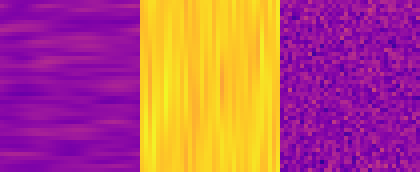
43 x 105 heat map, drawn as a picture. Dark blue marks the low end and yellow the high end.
It is made of 1 by 3 panels. Panel 1,1: low, streaked across, faint in contrast. Panel 1,2: very high, streaked downward, faint in contrast. Panel 1,3: low, fine-grained.
